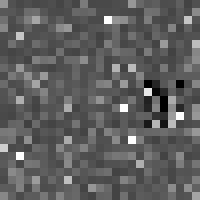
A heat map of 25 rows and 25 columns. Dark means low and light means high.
An odd patch, rougher than its surroundings, sits in the middle right. Overall the values sit about 40% of the way up the scale. The grain is fine, like static. Values change most from cell to cell in the middle right.
